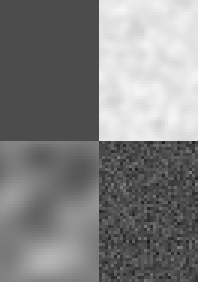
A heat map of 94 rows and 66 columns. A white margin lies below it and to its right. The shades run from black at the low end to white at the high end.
The table splits into 2 rows of 2 panels. Panel 1,1: low, flat. Panel 1,2: very high, blotchy, faint in contrast. Panel 2,1: middling, smooth. Panel 2,2: low, fine-grained.
